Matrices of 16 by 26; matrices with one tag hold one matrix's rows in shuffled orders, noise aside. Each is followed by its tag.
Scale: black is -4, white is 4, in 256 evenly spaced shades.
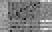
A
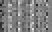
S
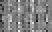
S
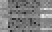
A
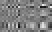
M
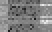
A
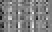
S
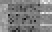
A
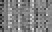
S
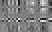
M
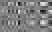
M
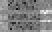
A
